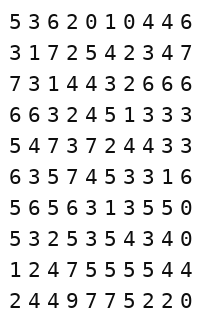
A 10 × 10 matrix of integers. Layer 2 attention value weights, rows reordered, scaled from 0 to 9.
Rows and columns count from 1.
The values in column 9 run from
1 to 6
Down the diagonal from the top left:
5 1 1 2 7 5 3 3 4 0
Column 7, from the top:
0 2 2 1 4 3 3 4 5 5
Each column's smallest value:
1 1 1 2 0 1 0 2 1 0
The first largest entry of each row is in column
3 3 1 1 3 4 2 1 4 4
